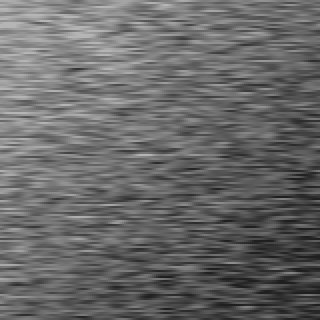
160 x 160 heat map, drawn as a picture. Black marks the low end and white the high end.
Ninth with the lowest average: bottom right. Ninth with the highest average: top left. Slope: up to the top left. Grain: streaks across.
